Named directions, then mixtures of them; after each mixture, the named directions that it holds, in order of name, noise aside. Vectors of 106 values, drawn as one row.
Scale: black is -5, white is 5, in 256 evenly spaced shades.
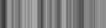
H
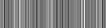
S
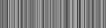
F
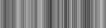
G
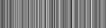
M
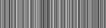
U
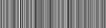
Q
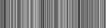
H, U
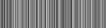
M, S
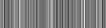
S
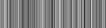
H, M, S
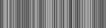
G, M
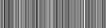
S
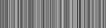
F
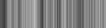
H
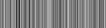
G, Q, U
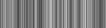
G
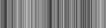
G, H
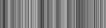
H, Q, U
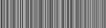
M, Q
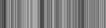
H, U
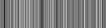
H, S, U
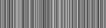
U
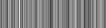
F, G, Q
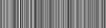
Q
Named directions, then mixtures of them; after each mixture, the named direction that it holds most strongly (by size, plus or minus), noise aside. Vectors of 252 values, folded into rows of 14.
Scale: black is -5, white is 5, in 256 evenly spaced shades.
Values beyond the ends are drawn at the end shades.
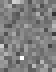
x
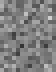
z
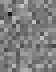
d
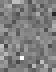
x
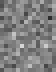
z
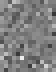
x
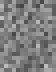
z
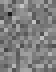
d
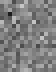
d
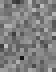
x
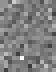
x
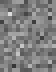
d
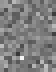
x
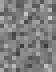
z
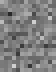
d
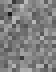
d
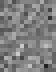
z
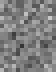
z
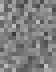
z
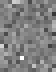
x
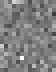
x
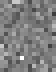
x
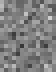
z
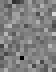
x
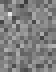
d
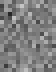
d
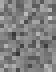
z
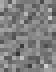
z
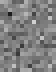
d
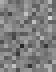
z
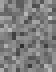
z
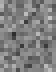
z
